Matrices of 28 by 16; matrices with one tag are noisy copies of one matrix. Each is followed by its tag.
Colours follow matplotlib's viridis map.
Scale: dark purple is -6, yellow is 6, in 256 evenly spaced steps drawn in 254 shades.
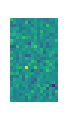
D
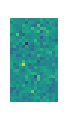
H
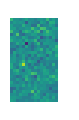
H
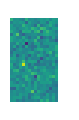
H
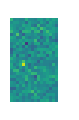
H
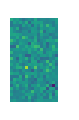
D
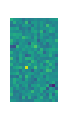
D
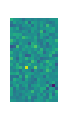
D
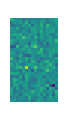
D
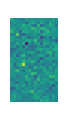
H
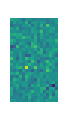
D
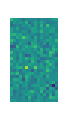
D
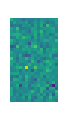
D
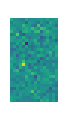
H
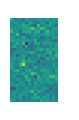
H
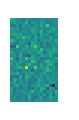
D
